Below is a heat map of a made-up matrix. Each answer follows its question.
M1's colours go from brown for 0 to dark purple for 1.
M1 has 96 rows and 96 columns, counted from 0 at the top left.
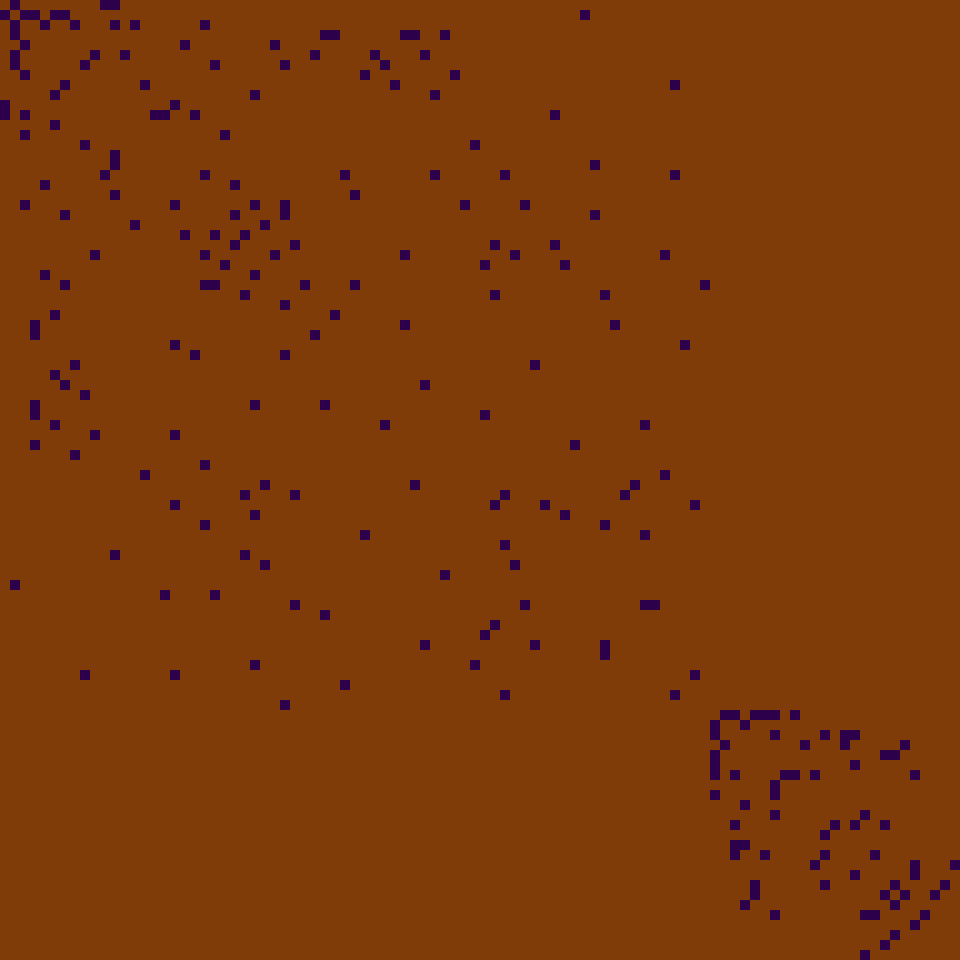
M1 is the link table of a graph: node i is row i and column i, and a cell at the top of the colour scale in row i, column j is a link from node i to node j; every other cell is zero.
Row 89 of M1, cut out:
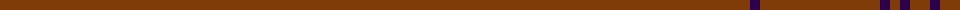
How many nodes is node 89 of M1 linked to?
4
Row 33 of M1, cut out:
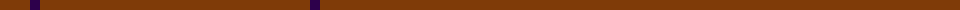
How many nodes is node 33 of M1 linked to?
2
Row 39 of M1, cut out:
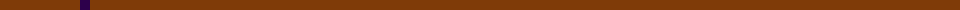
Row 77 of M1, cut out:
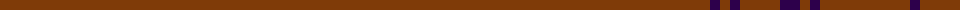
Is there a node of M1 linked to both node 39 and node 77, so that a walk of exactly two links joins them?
no
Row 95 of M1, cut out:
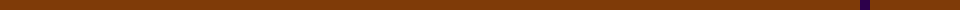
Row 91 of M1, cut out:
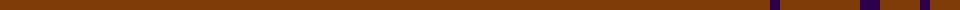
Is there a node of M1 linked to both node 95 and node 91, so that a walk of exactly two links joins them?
yes
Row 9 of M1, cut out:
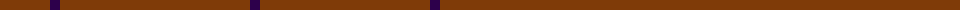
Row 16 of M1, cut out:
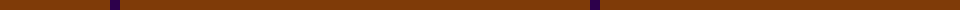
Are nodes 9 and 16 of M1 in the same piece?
yes
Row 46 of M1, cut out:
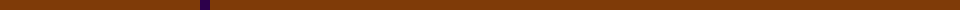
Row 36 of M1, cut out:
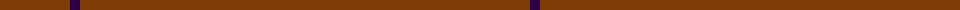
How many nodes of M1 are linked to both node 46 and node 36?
0
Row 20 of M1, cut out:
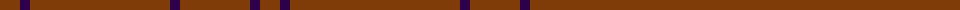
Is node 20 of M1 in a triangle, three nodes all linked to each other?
no
